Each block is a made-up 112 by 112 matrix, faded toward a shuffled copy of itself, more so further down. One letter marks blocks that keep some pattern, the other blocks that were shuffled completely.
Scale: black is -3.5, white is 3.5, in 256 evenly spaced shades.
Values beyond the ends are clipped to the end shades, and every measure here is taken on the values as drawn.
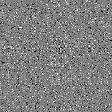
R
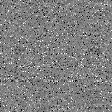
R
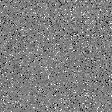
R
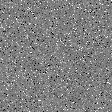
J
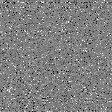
R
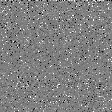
R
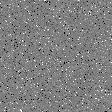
J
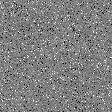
J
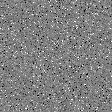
J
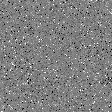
J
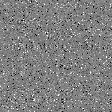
R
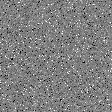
J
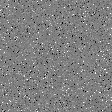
J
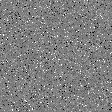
J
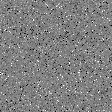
J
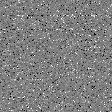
R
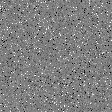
J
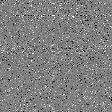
R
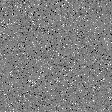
J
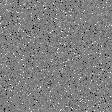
J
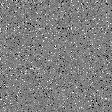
R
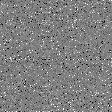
R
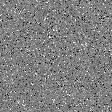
J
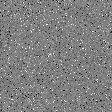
J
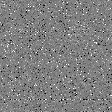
R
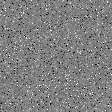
J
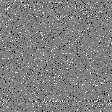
R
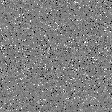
R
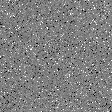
J
